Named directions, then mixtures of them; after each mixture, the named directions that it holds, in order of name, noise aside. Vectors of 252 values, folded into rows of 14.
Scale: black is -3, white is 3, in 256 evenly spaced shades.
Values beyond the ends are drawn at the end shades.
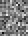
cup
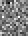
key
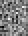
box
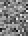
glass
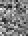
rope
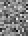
glass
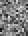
box, glass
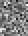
glass, rope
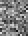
glass, rope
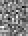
box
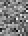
glass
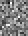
cup, key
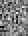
box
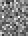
key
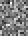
cup, key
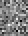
cup, glass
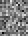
cup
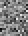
glass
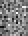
box, cup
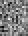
box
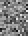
glass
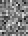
cup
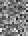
glass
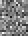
cup, key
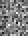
box, cup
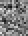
rope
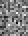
box, cup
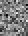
box, glass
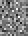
box, key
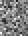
key, rope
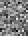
glass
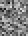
key, rope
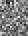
key
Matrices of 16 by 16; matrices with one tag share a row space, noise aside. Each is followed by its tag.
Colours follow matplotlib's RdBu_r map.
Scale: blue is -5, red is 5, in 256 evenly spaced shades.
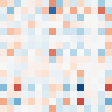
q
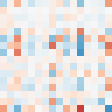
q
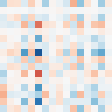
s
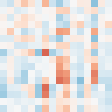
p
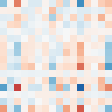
q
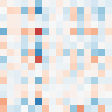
s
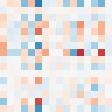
s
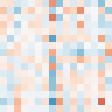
q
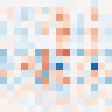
p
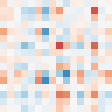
p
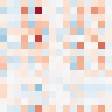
s
